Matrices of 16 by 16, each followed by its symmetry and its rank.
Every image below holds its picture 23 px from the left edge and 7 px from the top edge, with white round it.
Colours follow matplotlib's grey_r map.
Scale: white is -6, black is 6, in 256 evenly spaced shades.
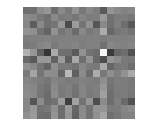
neither, rank two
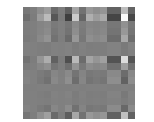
neither, rank one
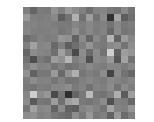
antisymmetric, rank two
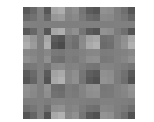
symmetric, rank one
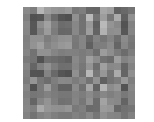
neither, rank two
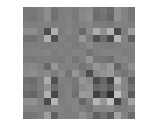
symmetric, rank two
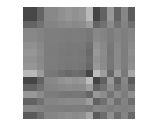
symmetric, rank one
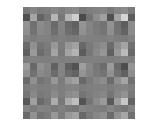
neither, rank one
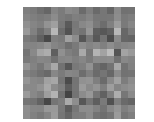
antisymmetric, rank two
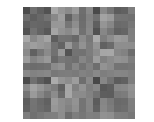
symmetric, rank two
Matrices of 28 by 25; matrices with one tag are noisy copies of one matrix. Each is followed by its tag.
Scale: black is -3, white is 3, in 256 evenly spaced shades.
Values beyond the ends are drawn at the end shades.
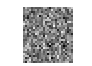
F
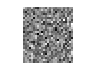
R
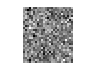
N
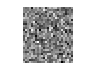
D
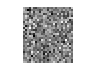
N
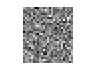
R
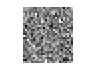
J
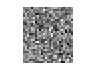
D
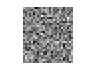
R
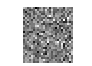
R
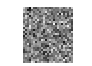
N
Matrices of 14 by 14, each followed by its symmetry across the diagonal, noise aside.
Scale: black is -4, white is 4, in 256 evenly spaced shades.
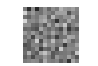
antisymmetric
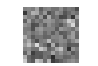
neither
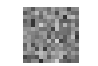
neither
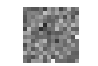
symmetric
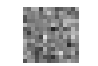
antisymmetric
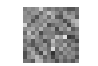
symmetric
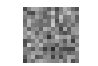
neither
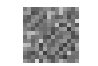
symmetric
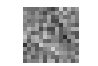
antisymmetric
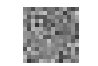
antisymmetric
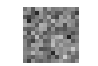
symmetric
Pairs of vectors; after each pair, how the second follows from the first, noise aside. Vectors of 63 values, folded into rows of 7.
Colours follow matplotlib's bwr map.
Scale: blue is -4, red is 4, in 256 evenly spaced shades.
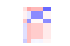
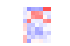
negated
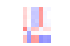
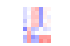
negated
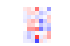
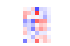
reversed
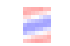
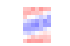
reversed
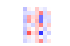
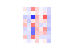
reversed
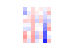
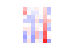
negated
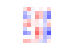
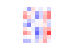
negated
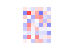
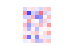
negated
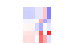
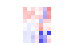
negated
